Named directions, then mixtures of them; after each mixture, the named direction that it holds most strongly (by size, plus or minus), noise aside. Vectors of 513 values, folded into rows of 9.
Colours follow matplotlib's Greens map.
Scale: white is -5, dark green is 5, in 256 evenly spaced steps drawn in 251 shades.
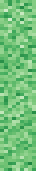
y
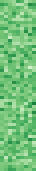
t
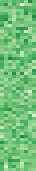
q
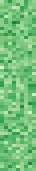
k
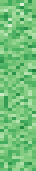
y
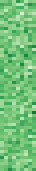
t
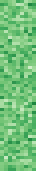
t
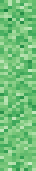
y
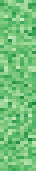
t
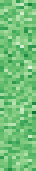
t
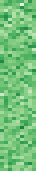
y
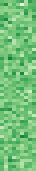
q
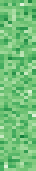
q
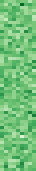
q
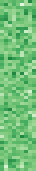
q
